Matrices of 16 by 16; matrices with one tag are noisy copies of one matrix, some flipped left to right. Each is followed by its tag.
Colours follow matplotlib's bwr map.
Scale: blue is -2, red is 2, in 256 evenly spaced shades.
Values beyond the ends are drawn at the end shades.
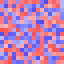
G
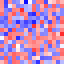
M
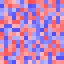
G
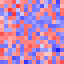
M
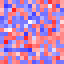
M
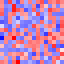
M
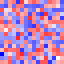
G
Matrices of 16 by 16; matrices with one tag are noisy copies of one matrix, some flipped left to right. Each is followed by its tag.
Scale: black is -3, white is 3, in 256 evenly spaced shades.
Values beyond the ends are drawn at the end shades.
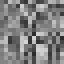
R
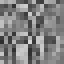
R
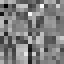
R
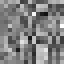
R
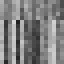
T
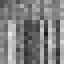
T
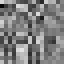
R
